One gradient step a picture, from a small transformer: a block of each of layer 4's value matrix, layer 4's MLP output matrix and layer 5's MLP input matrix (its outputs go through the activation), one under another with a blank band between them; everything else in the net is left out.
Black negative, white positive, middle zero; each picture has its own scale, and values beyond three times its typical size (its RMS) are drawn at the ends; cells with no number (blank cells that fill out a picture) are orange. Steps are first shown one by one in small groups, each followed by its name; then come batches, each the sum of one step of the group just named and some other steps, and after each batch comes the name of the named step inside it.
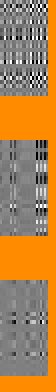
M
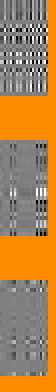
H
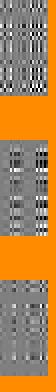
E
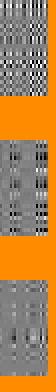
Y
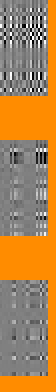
M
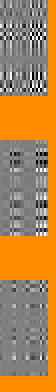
E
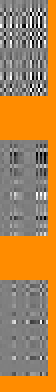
M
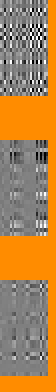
M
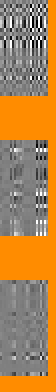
M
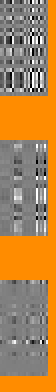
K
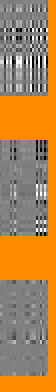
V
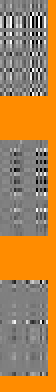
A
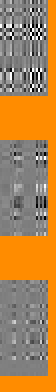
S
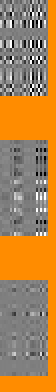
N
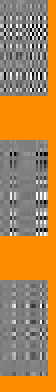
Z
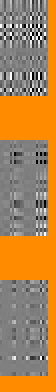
S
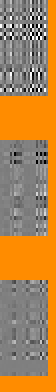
S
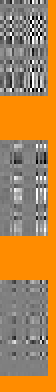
K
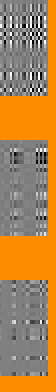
A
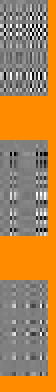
Z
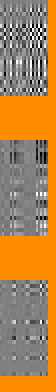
V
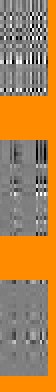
V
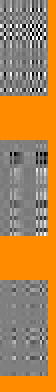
Z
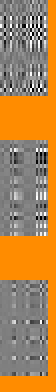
K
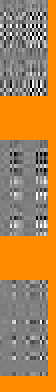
K
